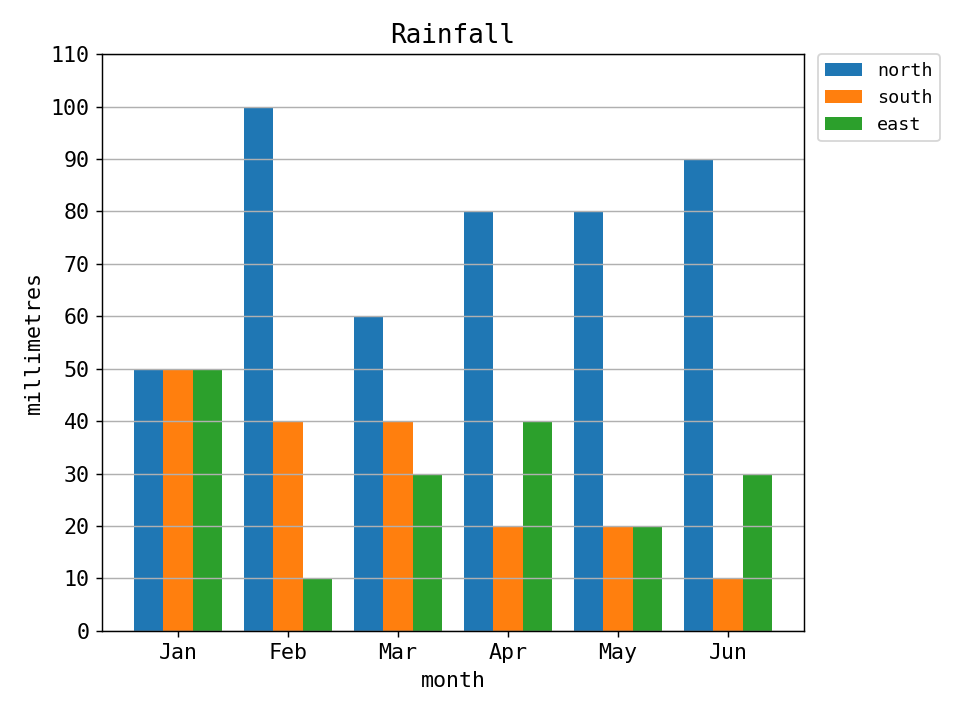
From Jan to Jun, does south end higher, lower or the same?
lower
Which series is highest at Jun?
north
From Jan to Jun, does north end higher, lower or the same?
higher
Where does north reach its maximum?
Feb
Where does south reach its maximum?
Jan
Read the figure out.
Title: Rainfall
x-axis: month, ticks Jan Feb Mar Apr May Jun
y-axis: millimetres, ticks 0 10 20 30 40 50 60 70 80 90 100 110
Legend: north, south, east
Values:
north: 50 100 60 80 80 90
south: 50 40 40 20 20 10
east: 50 10 30 40 20 30
